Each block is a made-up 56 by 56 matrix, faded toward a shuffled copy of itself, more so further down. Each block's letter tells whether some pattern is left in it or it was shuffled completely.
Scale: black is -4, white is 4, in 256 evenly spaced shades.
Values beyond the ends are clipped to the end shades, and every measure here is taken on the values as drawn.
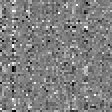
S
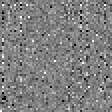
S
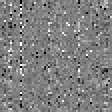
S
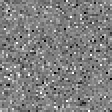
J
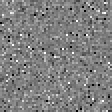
J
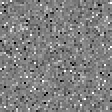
J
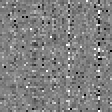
S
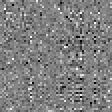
S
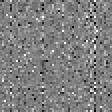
S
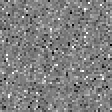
J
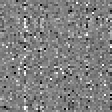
S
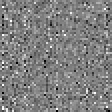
S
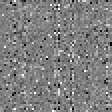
S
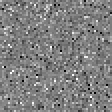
J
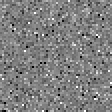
J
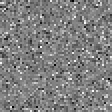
J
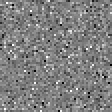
J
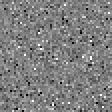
J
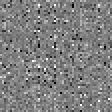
S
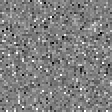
J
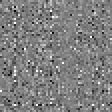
S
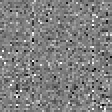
S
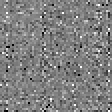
S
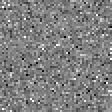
J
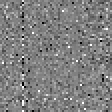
S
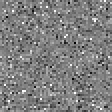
J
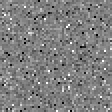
J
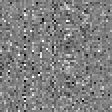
S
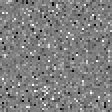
J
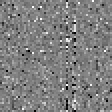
S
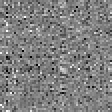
S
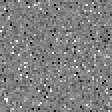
J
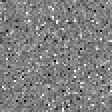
J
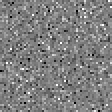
J
